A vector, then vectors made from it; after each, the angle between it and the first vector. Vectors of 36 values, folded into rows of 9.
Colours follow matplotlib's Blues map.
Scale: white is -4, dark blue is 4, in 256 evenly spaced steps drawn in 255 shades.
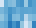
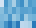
nearly parallel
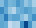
partly opposed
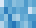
partly aligned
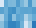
nearly parallel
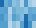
nearly opposite
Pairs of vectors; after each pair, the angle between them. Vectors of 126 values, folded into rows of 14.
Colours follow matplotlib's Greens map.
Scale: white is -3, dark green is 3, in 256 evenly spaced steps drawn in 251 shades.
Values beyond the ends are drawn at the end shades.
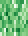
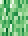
partly aligned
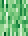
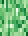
partly aligned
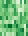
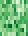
nearly parallel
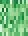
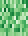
partly opposed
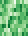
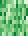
partly aligned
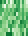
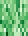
partly aligned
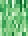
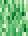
partly opposed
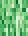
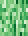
partly aligned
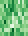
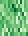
partly aligned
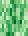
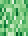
partly opposed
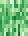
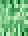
nearly opposite
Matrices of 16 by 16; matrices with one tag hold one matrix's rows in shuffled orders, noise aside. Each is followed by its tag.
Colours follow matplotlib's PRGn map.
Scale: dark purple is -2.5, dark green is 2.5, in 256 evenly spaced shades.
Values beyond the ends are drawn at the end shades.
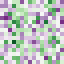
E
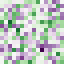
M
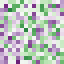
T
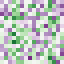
E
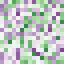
T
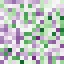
T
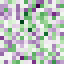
T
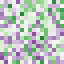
T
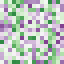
E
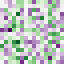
E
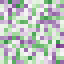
M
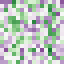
E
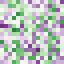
E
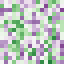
E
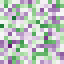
M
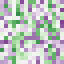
E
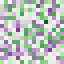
T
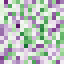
T
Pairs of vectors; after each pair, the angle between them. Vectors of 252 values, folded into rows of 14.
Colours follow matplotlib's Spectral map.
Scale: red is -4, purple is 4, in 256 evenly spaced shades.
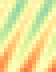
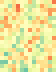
partly opposed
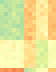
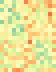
partly aligned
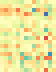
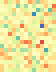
orthogonal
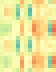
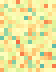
orthogonal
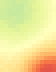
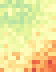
nearly parallel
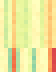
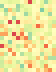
orthogonal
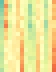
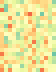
partly opposed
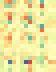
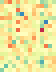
partly aligned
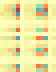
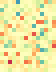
orthogonal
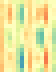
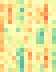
nearly parallel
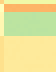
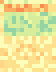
nearly parallel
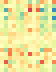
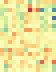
nearly parallel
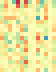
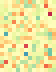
orthogonal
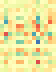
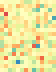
partly opposed
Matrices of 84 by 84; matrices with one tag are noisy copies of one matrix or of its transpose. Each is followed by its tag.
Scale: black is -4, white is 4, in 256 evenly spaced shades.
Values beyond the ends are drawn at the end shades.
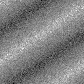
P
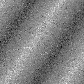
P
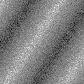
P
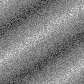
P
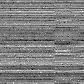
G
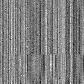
G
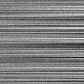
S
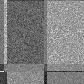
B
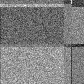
B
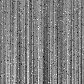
S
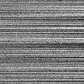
S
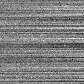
S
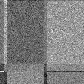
B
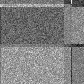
B
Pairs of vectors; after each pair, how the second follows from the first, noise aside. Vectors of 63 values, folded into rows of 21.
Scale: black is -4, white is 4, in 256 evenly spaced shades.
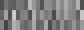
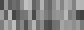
sign-scrambled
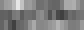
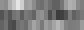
copied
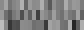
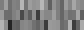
copied
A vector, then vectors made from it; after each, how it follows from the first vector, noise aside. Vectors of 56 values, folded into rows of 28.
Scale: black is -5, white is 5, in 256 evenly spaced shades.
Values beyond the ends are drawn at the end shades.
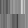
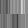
copied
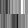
scaled up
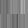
shrunk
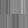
shrunk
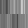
copied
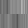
shrunk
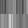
wrapped around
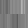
shrunk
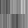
copied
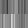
wrapped around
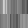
wrapped around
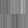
shrunk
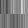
copied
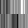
scaled up
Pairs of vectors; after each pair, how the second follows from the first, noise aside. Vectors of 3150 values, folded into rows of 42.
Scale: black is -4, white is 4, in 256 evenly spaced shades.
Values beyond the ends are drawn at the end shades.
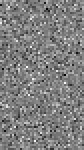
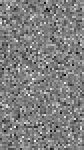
copied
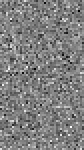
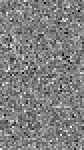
copied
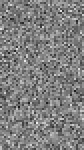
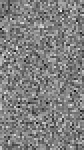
sign-scrambled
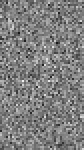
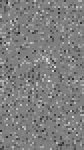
partly zeroed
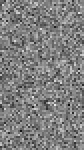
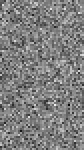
copied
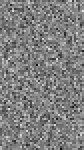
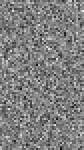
copied
